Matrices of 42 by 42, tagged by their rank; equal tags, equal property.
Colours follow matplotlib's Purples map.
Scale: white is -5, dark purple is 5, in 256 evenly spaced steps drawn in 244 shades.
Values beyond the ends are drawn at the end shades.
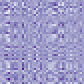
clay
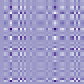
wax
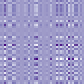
wax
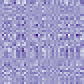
clay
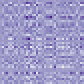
clay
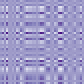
wax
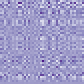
clay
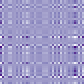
wax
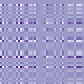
wax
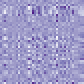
clay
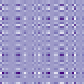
wax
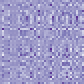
clay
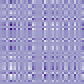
wax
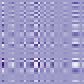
wax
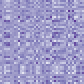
clay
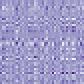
clay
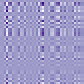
wax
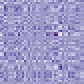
clay
